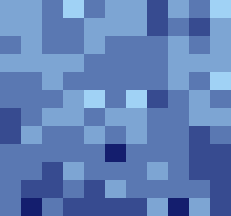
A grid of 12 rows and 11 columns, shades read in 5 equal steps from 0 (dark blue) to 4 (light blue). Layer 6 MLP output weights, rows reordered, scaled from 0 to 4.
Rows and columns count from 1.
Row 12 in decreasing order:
3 3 2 2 1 1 1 1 1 0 0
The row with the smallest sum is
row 12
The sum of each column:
25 26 25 29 27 25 29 23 26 24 28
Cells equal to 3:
40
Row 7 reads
1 2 3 3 2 3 3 2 2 3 3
